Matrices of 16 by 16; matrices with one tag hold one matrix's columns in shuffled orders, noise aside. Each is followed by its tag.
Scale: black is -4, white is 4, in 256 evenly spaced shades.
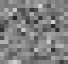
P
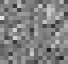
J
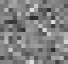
P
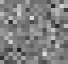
J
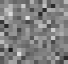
J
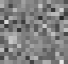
P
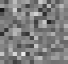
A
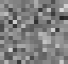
P
